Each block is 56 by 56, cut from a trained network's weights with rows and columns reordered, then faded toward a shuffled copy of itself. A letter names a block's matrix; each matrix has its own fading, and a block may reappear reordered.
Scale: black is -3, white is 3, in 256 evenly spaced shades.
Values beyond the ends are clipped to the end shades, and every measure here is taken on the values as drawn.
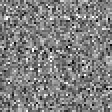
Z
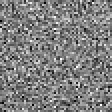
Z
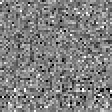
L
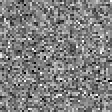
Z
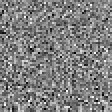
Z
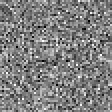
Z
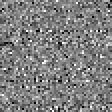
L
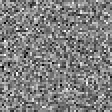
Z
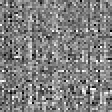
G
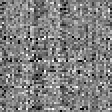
G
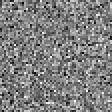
Z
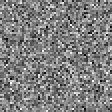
Z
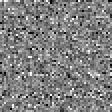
L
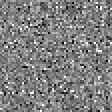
L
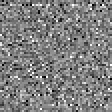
L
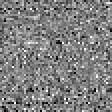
L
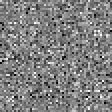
L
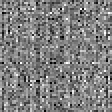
G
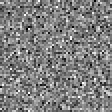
Z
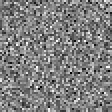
Z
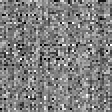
G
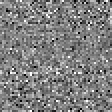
L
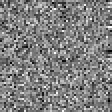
Z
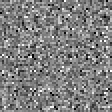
L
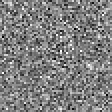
Z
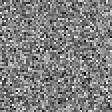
Z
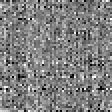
G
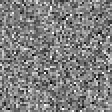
Z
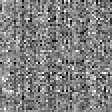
G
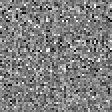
L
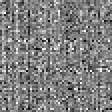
G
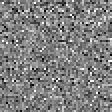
L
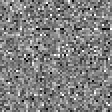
L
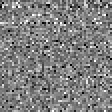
L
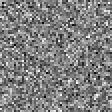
Z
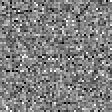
L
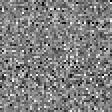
L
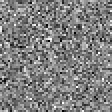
Z
